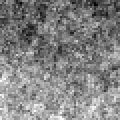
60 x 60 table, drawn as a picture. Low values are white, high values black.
Slope: up to the top. Average level on the scale: 50%. Stripes: none. Odd rows or columns: none. Histogram: bell-shaped.
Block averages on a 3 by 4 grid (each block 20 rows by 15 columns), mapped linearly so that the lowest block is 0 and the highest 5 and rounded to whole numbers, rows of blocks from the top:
5445
2333
0011
